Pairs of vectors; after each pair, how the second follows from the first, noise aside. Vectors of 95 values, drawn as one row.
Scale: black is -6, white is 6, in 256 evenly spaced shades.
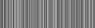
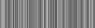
sign-scrambled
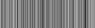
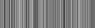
shuffled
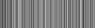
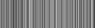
wrapped around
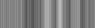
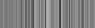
sign-scrambled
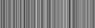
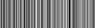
scaled up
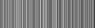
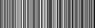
scaled up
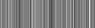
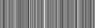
shuffled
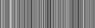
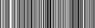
scaled up
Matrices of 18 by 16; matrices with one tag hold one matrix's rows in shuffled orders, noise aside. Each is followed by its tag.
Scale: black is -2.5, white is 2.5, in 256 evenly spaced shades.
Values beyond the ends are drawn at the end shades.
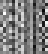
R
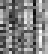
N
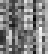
N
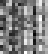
N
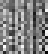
R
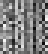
R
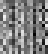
R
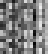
N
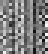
R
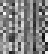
R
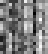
N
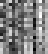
N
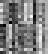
N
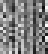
R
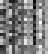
N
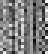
R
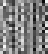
R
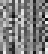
R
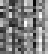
N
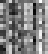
N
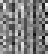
R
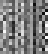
R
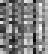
N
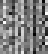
R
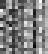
N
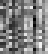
N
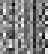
R
